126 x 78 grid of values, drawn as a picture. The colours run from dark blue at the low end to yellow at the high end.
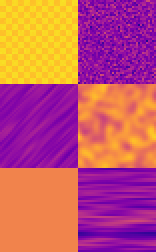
The table splits into 3 rows of 2 panels. Panel 1,1: very high, checkered, faint in contrast. Panel 1,2: low, fine-grained. Panel 2,1: low, slanting up to the right, faint in contrast. Panel 2,2: high, blotchy. Panel 3,1: high, flat. Panel 3,2: low, streaked across.
